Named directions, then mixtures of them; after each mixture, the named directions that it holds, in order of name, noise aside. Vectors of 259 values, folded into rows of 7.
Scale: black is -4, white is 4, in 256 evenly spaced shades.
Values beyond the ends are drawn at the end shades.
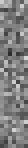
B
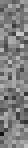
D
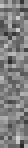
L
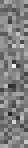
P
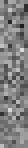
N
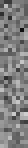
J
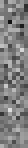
N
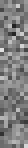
D, L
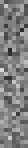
B, J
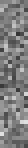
D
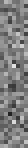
P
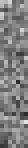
B, J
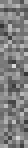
L, P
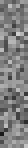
D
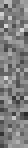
D, J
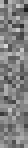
L, N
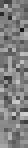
J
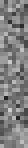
D, N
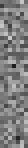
L, P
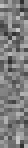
L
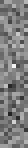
P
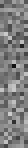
L, P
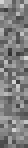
B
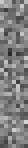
B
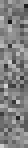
N, P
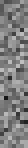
D, J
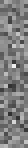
P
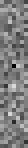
P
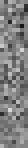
N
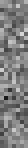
B, D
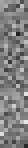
B, D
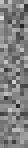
B, N
